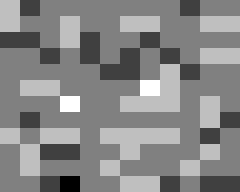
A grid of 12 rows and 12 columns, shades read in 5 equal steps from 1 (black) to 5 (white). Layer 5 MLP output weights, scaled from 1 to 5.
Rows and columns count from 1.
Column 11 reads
3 4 3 4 3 3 4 4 2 4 3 2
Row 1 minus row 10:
1 -2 1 1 0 0 -1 0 0 -1 -1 0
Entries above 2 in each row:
10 12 8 8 9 12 12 10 11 10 12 7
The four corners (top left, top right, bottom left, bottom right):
4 3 3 2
